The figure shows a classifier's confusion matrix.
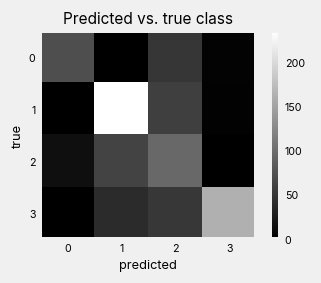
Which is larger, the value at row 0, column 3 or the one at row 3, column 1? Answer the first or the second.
the second
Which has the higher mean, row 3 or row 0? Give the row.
3
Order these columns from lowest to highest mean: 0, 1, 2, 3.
0, 3, 2, 1
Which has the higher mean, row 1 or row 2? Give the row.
1
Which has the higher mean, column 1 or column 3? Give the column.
1
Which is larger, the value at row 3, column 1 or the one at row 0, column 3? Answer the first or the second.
the first
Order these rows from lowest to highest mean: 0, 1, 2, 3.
0, 2, 3, 1
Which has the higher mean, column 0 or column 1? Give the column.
1
